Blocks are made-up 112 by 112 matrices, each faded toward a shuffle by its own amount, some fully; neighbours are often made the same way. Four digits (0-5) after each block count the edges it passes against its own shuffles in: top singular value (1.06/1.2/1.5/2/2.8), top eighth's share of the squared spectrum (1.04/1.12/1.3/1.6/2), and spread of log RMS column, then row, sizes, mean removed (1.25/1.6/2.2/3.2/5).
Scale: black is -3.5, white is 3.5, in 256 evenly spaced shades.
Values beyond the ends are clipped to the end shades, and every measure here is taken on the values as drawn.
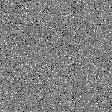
3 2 0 0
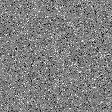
2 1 0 0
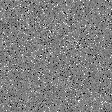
2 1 0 0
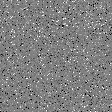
2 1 0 0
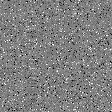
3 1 0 0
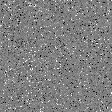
2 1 0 0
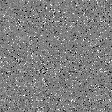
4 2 0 1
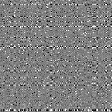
5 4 3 3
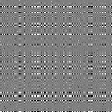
5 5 4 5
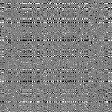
5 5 3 4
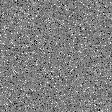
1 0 0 0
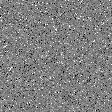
0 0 0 0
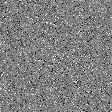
1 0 0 0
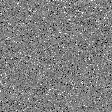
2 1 0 0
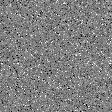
1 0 0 0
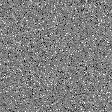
2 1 0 0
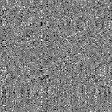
4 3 2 2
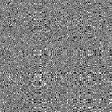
5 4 3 3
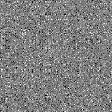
4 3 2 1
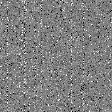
2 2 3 0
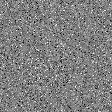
0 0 1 0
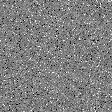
0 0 0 0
